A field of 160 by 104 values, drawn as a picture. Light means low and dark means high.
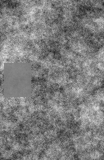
The values follow a bell shape. The texture is blotchy. No regular stripes run through it. Overall the values sit about 50% of the way up the scale. The middle left is the smoothest part. An odd patch, calmer than its surroundings, sits in the middle left.
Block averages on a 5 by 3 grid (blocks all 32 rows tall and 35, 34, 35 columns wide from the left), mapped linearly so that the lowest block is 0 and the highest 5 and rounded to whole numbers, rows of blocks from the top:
235
043
342
231
443
